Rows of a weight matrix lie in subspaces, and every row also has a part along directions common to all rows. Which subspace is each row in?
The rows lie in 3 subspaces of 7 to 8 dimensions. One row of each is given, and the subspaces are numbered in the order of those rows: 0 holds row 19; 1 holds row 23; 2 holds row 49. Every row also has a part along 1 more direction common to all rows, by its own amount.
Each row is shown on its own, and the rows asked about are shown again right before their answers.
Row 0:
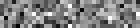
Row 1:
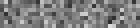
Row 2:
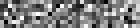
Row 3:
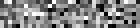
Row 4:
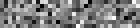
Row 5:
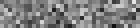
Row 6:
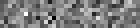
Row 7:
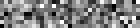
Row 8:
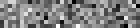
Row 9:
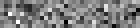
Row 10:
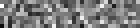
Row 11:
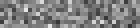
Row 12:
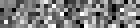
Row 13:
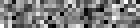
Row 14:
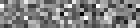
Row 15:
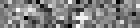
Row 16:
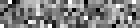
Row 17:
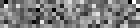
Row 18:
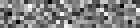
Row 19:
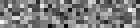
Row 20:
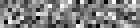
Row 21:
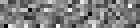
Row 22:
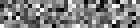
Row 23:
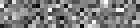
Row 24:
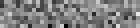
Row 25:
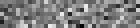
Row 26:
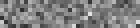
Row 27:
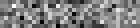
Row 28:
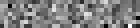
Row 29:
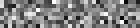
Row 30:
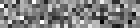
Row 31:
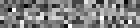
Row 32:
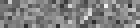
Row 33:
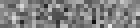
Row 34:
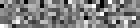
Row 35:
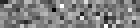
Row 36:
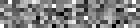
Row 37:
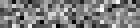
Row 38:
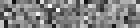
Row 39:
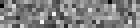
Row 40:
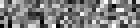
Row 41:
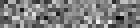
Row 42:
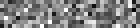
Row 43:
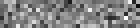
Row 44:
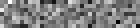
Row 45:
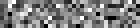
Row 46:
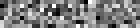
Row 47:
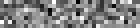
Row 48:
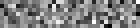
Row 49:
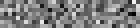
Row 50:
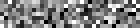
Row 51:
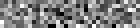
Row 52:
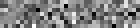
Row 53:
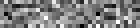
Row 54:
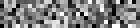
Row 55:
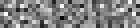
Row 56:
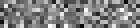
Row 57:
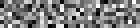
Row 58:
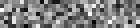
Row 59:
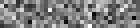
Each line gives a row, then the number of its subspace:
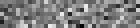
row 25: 0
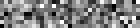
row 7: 1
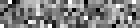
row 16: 0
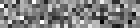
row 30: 1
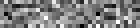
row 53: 2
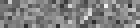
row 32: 0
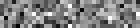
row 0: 1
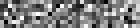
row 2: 2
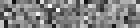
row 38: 2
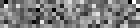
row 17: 2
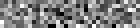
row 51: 0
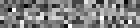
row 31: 1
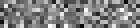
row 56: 0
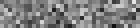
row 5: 1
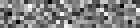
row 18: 1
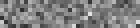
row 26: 0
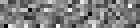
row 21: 0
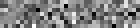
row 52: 1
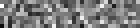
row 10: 1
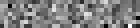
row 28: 2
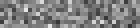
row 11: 0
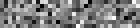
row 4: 2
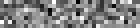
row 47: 2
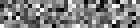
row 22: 0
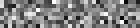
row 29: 1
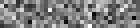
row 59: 1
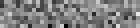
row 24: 1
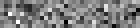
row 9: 1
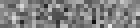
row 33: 1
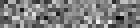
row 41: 2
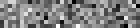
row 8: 2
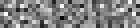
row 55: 2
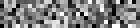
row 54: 1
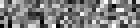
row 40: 1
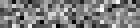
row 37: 1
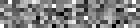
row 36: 0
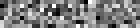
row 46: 0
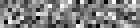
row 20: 2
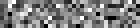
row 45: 2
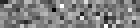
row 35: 2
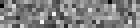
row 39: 1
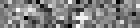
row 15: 2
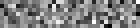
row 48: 1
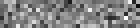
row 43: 2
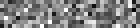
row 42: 0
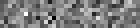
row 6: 2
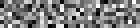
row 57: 1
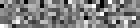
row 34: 0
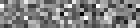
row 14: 0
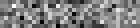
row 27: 1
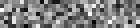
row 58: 0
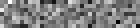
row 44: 0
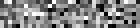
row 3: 2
